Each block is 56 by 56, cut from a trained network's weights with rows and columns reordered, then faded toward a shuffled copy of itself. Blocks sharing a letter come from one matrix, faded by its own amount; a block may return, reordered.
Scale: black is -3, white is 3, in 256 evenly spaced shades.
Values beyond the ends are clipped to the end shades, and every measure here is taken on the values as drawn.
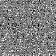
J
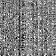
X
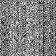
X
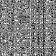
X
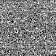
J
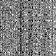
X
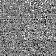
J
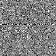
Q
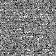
J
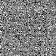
J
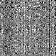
X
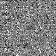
J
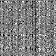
X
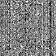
X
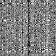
X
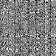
X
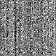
X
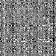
X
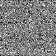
J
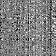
X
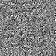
Q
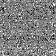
J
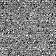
J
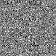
Q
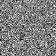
Q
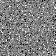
J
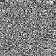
Q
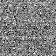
J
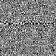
Q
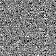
J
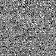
J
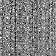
X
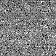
J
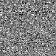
Q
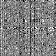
X
